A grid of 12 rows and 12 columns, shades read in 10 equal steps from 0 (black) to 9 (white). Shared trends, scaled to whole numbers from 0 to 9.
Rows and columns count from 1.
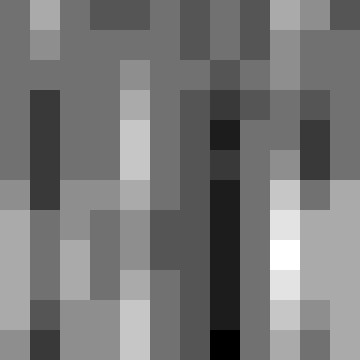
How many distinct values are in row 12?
7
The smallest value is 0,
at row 12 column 8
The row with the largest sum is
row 10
